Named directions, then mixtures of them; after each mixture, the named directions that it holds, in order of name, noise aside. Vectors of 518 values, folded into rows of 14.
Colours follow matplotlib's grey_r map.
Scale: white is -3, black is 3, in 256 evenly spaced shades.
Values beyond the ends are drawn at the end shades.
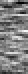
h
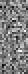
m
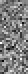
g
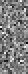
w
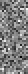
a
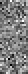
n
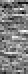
a, h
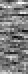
h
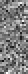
g, h, n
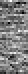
h, n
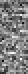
a, g, h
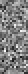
a, g, m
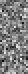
a, g, w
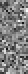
a, g, n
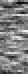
h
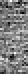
h, n, w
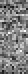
h, m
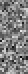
a, g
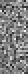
a, m, w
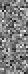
a, m
